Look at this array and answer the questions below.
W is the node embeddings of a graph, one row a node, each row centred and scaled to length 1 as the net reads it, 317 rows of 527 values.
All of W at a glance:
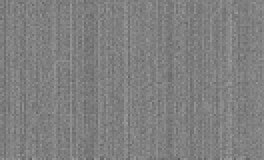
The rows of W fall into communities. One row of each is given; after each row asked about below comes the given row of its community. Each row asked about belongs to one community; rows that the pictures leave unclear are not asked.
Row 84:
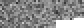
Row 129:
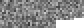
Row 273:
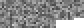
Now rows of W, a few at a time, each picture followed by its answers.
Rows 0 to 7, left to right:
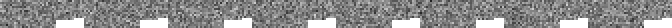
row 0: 273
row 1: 273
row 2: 129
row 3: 84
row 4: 84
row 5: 129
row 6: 129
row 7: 129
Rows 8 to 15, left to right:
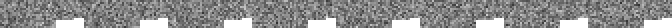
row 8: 84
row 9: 84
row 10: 84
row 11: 273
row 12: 84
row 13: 273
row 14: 273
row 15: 129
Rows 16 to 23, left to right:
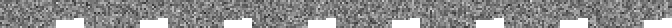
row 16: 84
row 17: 273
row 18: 273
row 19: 84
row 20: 84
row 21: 273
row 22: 273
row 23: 84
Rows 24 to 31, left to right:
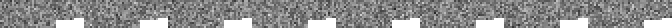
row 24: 84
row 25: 84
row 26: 84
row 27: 273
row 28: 273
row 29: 129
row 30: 129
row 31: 129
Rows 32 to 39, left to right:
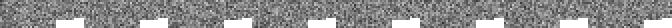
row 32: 129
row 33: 273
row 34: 129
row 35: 129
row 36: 84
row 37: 84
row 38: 84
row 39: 273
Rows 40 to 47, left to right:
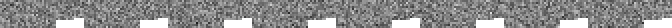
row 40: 273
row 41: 129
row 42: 129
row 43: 273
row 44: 273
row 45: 129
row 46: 273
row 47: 273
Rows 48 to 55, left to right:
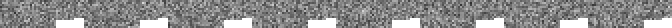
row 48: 129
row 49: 84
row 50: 84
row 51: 273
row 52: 129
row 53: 273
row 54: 273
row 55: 273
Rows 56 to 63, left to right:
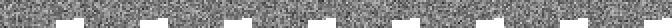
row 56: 84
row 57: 129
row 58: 129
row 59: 273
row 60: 273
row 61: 273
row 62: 273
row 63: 129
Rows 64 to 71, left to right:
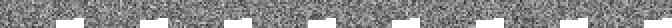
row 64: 84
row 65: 129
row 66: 129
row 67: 273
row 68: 273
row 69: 84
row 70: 84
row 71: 273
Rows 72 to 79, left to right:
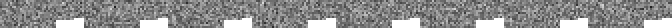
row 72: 129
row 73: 129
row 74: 84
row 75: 273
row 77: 273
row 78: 129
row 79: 129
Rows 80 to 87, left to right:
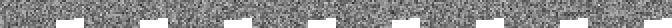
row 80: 129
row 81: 84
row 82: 273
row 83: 273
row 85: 273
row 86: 273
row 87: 129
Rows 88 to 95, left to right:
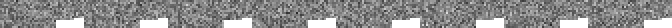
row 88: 129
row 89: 84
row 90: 273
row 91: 84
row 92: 273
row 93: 129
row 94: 129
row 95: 129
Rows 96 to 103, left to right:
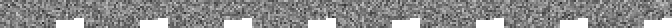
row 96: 273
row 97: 129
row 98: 129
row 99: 273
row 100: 273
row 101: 129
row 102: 273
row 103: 84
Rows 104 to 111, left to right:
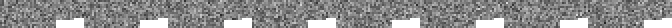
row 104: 129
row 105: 273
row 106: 129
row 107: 84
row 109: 84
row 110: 129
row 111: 129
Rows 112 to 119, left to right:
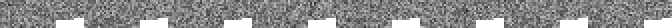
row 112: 273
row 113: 84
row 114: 273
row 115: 84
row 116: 84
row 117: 273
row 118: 84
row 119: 129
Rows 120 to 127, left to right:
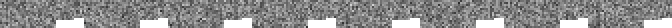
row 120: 273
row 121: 273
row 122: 273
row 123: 129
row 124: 273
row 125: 84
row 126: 273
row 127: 129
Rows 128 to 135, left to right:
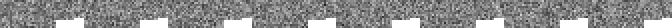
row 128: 273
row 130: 84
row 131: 129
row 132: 273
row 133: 84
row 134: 273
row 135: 129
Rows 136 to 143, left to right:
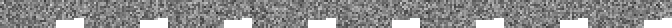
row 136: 84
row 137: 273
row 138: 84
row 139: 129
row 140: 129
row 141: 84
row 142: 273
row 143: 84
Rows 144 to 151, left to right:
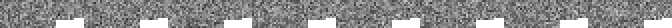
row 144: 84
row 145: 129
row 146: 84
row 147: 129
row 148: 84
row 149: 129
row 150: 84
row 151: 129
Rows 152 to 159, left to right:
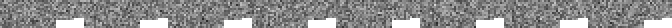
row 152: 129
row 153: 273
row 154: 84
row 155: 129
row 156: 129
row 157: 129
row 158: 84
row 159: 84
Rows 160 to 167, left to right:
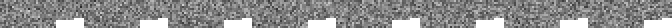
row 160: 129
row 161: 84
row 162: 84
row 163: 84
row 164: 273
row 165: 273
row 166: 84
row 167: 273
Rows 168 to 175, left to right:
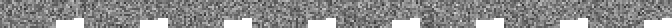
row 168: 84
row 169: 129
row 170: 129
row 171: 273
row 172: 84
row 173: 129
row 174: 84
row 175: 84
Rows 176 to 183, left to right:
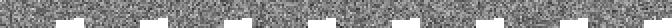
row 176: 273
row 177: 273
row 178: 84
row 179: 129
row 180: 84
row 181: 129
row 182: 84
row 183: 273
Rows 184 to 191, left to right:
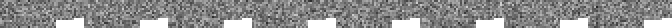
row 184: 129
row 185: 84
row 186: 273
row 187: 84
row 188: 273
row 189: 273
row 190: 129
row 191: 129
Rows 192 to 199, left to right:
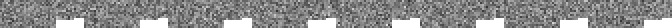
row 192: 129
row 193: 84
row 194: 273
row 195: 84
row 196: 129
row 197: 273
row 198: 129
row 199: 84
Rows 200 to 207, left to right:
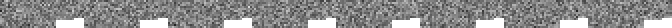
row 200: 129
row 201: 273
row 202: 273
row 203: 273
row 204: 84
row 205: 273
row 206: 84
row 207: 84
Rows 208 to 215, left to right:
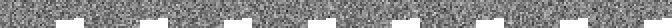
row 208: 273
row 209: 84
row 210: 84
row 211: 84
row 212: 84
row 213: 84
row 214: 84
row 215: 273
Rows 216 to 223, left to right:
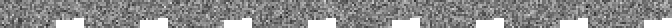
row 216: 84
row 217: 273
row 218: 84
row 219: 84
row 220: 84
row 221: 273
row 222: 84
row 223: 84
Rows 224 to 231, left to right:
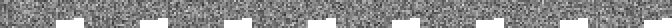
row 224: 129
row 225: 84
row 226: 129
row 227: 84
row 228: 273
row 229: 273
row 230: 273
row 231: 273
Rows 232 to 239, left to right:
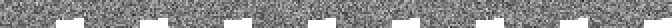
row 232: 84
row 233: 84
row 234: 273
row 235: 129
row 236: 84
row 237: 273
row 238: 273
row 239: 129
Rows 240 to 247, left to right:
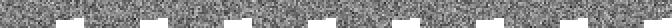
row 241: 129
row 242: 84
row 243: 273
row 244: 129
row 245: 129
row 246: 273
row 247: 273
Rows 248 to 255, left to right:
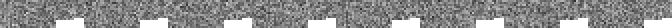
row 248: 273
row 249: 273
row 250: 84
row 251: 129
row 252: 273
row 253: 84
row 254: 273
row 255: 129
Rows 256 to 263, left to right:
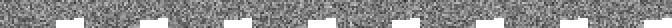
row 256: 84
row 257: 84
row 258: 84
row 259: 84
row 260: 273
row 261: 84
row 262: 129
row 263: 84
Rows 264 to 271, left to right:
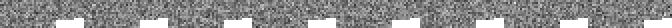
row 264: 84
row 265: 84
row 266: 273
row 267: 84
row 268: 84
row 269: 129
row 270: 273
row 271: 129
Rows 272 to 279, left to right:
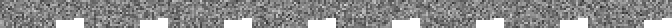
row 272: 129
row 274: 129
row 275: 129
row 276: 84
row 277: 129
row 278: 273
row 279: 84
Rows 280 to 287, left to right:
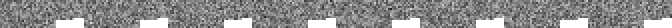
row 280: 84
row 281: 84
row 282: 129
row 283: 84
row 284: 273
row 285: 84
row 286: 273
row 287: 129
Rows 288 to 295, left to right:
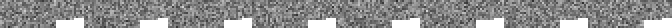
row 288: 129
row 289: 84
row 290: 129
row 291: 129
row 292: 84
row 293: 129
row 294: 129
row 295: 84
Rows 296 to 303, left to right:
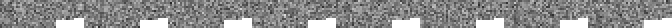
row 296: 129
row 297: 129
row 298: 273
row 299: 273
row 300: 129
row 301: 129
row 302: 273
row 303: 84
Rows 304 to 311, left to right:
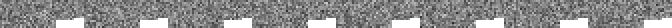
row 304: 84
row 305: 129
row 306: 273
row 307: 129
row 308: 84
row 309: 84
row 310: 273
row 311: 84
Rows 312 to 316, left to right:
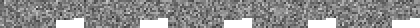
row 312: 129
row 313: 129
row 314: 273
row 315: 129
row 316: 129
